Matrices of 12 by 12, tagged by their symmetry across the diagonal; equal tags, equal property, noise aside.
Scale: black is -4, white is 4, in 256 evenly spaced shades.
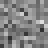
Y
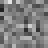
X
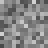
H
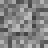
H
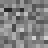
Y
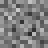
H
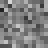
X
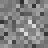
H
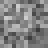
H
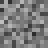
H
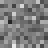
Y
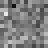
X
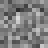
Y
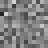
X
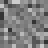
X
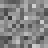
Y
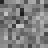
Y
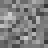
Y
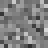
X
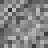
H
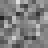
X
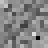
H
